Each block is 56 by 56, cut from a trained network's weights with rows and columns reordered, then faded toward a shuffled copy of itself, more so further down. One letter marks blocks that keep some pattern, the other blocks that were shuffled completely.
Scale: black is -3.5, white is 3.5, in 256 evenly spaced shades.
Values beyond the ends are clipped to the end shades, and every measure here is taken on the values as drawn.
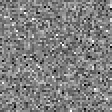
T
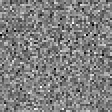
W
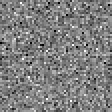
T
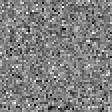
W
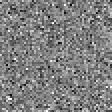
W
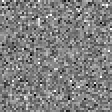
W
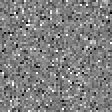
T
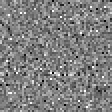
W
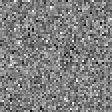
T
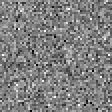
W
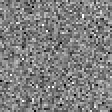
T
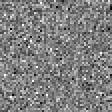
T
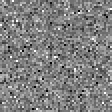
T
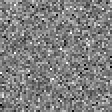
T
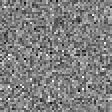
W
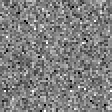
T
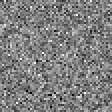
W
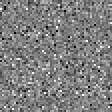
W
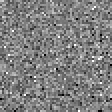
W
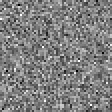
T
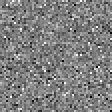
W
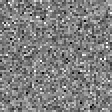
T
